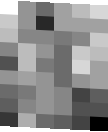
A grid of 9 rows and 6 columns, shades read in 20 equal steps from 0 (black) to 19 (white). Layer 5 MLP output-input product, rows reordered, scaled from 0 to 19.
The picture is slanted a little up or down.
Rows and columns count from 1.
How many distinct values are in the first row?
6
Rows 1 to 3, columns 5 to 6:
14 16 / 12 12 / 10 15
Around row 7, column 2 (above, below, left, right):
12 10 8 11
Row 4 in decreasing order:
15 14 14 11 10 8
